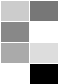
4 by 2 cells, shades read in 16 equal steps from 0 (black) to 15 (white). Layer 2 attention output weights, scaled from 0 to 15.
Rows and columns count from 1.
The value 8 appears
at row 2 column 1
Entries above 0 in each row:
2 2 2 1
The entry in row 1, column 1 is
12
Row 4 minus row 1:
3 -7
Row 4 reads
15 0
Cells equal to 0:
1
